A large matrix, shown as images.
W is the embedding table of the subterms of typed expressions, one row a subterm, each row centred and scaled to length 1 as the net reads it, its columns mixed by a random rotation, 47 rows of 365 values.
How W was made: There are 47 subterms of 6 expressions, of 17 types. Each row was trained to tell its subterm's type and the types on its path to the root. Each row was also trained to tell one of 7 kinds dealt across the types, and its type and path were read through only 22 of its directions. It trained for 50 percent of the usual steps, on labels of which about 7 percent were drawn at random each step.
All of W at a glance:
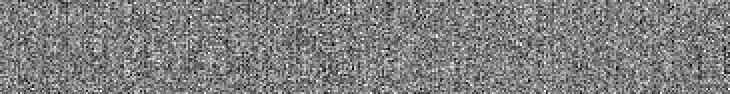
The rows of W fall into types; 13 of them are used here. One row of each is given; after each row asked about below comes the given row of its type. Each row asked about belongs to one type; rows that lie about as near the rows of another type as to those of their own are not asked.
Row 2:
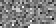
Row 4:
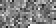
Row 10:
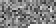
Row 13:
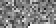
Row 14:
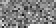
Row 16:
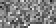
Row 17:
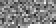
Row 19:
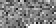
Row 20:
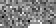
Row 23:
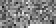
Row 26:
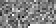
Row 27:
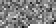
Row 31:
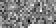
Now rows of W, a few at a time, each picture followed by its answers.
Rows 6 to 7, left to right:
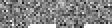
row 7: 19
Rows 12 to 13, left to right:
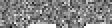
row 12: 23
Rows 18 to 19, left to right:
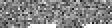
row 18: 4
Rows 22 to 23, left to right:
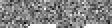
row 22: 19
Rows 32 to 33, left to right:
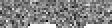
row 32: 13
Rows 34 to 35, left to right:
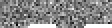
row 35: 17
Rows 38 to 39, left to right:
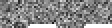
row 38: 17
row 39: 2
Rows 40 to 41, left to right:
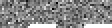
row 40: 2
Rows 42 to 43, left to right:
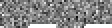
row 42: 17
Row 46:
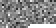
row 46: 13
